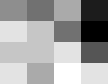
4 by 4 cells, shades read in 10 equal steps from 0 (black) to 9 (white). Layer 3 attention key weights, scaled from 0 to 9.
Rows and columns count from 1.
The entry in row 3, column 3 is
8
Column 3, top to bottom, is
6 4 8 9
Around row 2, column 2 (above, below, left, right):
4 7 8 4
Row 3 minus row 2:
-1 0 4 3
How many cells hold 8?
4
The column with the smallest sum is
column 4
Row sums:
16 19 25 31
